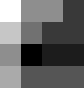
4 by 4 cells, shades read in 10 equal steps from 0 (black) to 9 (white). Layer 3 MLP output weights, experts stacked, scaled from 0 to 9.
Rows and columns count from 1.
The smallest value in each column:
5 0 1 1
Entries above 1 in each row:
4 4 1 4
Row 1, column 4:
2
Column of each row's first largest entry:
1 1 1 1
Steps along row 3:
down up same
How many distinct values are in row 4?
2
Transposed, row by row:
9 7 5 6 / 5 4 0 3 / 5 2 1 3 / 2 2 1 3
